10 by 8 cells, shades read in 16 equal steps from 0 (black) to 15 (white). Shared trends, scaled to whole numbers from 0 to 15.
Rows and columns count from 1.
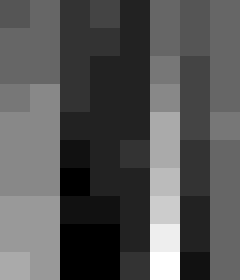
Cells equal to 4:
4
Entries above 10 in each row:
0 0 0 0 0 0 1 1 1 1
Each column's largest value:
10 9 3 4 3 15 5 7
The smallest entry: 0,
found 5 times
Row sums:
37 37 36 40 43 41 40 42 42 44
